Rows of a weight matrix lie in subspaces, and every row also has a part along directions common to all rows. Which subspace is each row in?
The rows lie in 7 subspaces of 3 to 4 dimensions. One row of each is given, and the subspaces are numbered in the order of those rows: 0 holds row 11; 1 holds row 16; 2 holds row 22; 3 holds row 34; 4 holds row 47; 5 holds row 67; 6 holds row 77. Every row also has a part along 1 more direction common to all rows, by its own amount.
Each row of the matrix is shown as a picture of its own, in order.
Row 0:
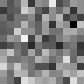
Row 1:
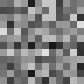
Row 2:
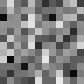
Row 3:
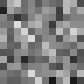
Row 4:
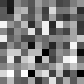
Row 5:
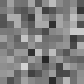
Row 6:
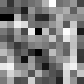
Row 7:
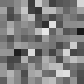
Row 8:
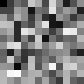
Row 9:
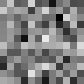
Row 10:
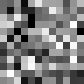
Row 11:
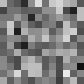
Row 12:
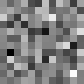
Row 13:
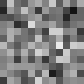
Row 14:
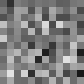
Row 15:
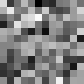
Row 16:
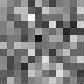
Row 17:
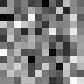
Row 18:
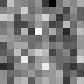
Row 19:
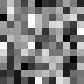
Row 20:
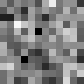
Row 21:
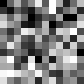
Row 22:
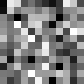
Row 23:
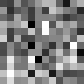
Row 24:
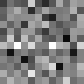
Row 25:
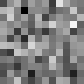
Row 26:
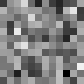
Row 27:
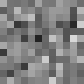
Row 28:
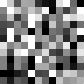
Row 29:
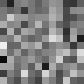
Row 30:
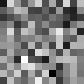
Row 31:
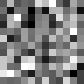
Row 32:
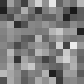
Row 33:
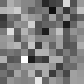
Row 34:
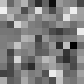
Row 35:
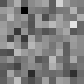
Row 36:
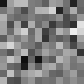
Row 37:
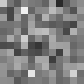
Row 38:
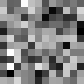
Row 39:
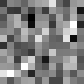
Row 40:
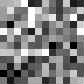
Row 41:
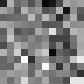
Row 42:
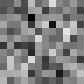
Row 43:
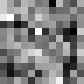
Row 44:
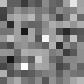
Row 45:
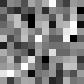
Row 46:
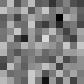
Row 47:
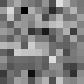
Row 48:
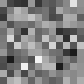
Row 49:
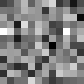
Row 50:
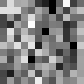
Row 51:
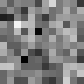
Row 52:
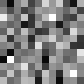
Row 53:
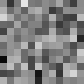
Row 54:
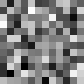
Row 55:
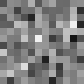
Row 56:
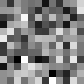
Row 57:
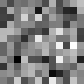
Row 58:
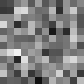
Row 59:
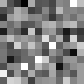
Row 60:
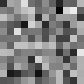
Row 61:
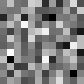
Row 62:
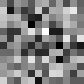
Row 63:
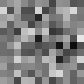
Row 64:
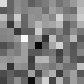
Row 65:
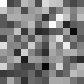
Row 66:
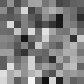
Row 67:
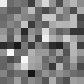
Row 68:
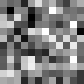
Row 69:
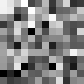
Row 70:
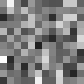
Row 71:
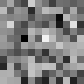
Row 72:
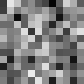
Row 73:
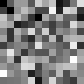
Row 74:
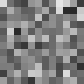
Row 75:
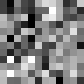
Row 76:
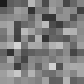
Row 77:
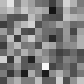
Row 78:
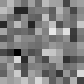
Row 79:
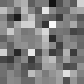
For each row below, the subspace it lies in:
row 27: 1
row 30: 3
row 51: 2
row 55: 1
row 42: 1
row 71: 4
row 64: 4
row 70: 6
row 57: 3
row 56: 3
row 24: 5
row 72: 2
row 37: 4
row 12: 6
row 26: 0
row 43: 2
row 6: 2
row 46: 4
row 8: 5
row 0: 4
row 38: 6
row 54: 1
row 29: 6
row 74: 0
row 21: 5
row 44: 5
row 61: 6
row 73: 0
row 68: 4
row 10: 4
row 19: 6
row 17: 2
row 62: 3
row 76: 5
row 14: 0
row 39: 1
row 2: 6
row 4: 0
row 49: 5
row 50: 3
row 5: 1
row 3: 2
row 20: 2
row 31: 1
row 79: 1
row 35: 4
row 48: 5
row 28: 0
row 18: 2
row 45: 1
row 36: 5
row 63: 3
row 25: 4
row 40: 5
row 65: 2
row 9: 4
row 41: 2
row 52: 6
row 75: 6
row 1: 5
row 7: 1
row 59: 5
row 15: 3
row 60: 0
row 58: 0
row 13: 3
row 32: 3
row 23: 0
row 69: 5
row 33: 3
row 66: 4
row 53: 6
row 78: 0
